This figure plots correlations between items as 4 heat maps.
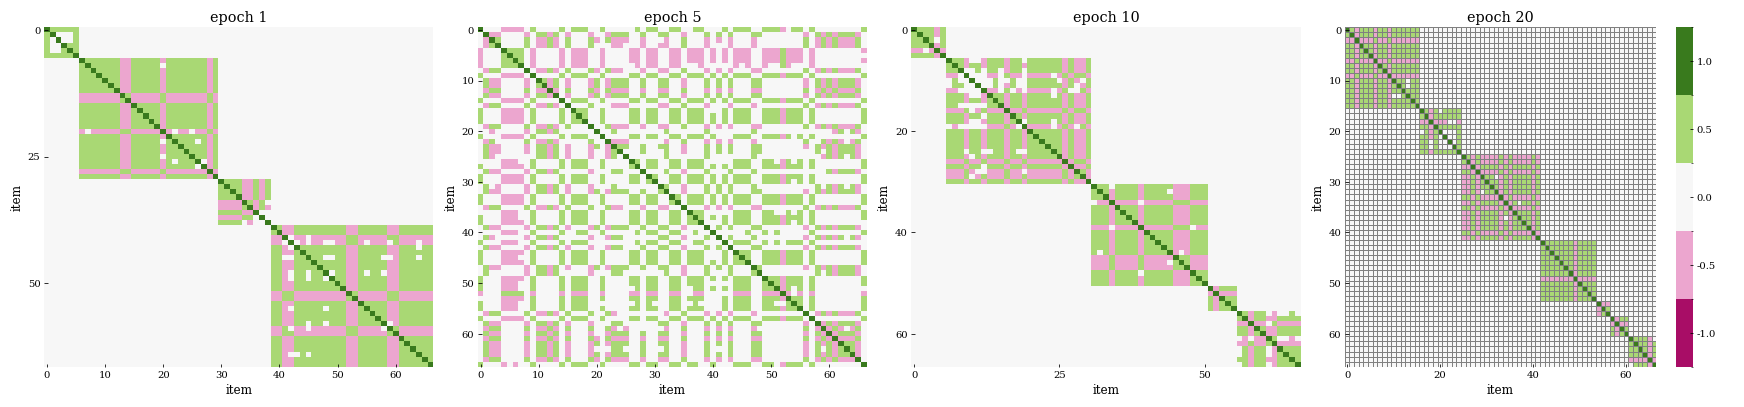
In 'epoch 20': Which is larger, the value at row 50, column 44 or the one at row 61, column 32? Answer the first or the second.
the first
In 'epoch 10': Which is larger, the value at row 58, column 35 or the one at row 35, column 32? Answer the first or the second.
the second
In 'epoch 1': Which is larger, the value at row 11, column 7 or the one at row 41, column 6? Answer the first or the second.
the first
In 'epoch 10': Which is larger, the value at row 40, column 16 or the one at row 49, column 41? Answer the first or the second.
the second
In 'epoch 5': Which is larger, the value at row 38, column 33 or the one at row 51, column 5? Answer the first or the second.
the first
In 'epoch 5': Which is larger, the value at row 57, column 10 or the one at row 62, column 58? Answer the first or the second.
the second
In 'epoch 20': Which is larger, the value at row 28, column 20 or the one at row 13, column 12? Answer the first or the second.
the second
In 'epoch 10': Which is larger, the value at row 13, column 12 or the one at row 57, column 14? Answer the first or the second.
the second
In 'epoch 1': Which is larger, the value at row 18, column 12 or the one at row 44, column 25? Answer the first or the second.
the first
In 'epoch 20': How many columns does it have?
67
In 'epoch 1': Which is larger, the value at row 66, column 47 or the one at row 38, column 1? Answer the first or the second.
the first
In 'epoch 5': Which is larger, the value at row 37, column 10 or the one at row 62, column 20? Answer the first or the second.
the second
